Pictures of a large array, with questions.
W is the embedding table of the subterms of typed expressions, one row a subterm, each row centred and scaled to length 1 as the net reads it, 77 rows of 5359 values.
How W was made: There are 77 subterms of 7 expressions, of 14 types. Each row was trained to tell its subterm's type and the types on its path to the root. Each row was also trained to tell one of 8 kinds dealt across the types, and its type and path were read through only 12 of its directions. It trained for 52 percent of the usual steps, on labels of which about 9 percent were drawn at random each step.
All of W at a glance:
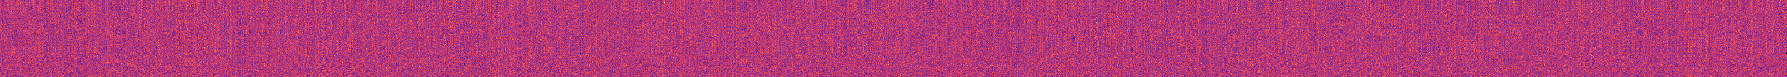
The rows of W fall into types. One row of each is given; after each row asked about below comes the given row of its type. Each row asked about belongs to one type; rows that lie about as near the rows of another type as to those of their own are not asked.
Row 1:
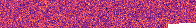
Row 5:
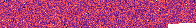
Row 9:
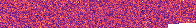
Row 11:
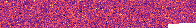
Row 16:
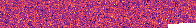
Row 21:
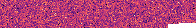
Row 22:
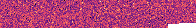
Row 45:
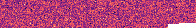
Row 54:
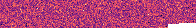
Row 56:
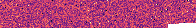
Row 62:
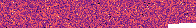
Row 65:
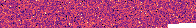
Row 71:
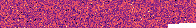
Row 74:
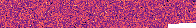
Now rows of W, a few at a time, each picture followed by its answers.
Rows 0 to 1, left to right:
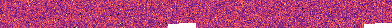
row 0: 9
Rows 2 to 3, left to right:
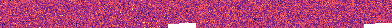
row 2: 5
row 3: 22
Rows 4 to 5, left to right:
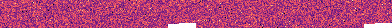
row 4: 9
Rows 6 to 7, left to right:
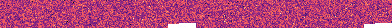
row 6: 74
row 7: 9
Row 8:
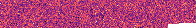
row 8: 74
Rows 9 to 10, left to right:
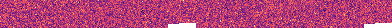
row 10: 54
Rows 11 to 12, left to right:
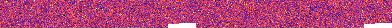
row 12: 21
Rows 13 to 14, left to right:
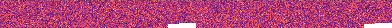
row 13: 65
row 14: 22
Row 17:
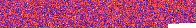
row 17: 5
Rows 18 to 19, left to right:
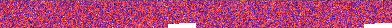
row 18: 45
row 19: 71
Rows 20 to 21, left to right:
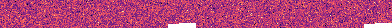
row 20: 62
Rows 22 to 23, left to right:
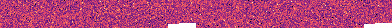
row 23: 21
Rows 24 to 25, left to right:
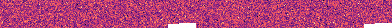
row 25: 21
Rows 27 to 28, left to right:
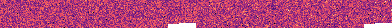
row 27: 45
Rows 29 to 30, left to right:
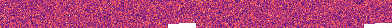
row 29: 54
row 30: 74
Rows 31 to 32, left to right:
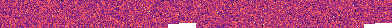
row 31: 71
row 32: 62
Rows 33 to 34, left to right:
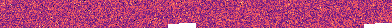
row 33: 16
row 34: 45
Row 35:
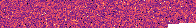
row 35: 71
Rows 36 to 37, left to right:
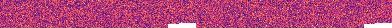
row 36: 1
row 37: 56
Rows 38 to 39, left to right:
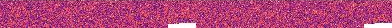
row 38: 1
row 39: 22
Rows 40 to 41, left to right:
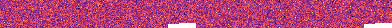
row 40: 1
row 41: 71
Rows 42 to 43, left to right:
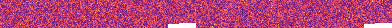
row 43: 74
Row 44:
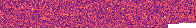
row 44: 1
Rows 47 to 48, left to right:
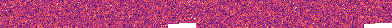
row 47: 62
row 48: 11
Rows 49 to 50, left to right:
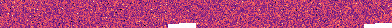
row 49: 9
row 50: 45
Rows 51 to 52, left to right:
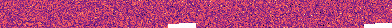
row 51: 21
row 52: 9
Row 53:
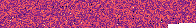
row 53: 65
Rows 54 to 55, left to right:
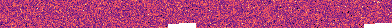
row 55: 11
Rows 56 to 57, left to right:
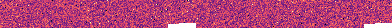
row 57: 45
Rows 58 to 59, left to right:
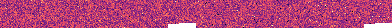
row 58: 22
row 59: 62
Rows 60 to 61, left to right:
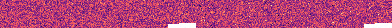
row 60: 22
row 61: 21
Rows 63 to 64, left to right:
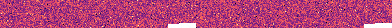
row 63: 45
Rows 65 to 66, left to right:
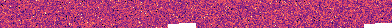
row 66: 5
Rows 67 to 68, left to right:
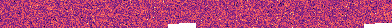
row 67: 16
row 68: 1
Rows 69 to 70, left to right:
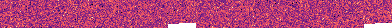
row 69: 65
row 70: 1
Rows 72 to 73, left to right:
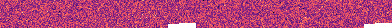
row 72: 21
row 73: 9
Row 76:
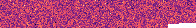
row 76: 71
